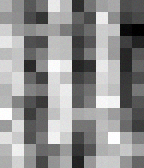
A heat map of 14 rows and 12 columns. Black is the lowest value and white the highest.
Stripes: upright, repeating 3 times. Grain: streaks running down. Ninth with the lowest average: top right.
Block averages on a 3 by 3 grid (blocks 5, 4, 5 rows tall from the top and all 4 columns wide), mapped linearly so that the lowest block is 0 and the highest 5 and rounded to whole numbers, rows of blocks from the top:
320
343
445
